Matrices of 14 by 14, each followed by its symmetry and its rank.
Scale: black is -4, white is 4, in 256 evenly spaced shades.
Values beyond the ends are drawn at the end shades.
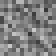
antisymmetric, full rank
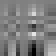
neither, rank one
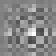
symmetric, rank two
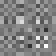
symmetric, rank two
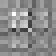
symmetric, rank two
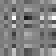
neither, rank one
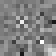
symmetric, rank three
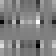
neither, rank one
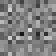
neither, rank three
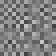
symmetric, rank two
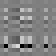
neither, rank one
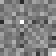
symmetric, rank three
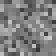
antisymmetric, full rank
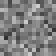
antisymmetric, full rank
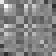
symmetric, rank three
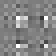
symmetric, rank two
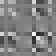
symmetric, rank two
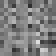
neither, rank three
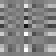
neither, rank one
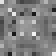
symmetric, rank three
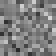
antisymmetric, full rank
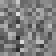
neither, rank three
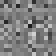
neither, rank three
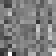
neither, rank three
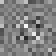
symmetric, rank three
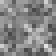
symmetric, rank three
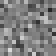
antisymmetric, full rank
